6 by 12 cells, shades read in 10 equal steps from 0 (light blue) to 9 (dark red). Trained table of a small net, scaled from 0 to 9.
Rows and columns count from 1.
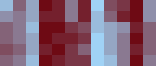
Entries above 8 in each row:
2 1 2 2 1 2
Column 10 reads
7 8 3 4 4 4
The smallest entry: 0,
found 4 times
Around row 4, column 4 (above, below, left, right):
9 8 2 8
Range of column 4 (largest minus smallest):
1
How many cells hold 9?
10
